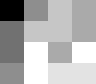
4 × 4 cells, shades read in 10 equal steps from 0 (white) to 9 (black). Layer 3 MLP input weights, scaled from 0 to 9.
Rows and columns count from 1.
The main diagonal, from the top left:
9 2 3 1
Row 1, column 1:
9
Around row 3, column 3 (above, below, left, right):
2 1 0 0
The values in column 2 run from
0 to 4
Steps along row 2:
down same up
